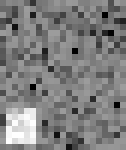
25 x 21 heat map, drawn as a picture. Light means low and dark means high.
Odd patch: lower, in the bottom left. Mirror symmetry: none. Histogram: heavy tails on both sides. Ninth with the lowest average: bottom left. Average level on the scale: 50%.
